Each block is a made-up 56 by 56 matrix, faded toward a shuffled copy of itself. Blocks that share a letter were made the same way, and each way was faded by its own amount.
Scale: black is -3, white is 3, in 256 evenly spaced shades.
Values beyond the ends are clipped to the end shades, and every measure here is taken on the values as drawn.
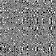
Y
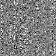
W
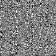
W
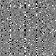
Y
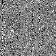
W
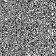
W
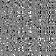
Y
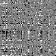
Y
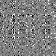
Y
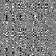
Y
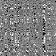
Y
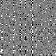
Y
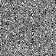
W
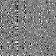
Y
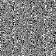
W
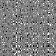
Y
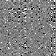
Y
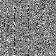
W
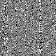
W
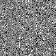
W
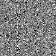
W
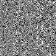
W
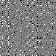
Y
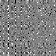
Y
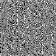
W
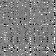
Y
